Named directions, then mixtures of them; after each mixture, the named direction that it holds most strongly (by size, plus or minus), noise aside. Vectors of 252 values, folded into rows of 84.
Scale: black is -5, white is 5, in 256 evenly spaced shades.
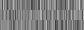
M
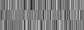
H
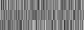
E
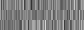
E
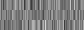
E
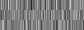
H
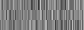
M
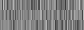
M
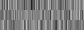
H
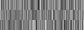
E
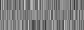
E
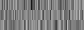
H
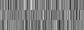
H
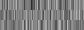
H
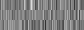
H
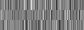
H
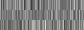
E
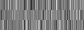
H
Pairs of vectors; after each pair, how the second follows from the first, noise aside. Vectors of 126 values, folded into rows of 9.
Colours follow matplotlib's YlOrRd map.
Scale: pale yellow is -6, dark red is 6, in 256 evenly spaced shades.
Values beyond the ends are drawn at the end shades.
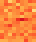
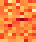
scaled up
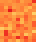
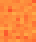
shrunk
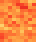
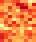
scaled up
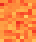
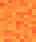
shrunk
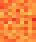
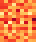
scaled up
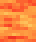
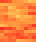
wrapped around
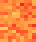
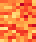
scaled up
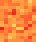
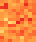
wrapped around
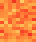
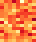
scaled up
